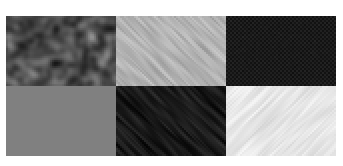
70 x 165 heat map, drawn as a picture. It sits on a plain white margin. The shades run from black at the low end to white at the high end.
It is made of 2 by 3 panels. Panel 1,1: low, blotchy. Panel 1,2: high, slanting down to the right, faint in contrast. Panel 1,3: very low, checkered, faint in contrast. Panel 2,1: middling, flat. Panel 2,2: very low, slanting down to the right, faint in contrast. Panel 2,3: very high, slanting up to the right, faint in contrast.
